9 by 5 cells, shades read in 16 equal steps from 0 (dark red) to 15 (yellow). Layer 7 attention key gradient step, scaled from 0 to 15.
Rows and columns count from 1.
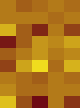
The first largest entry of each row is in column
1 1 1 5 3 3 1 1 1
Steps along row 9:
down down up down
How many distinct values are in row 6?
5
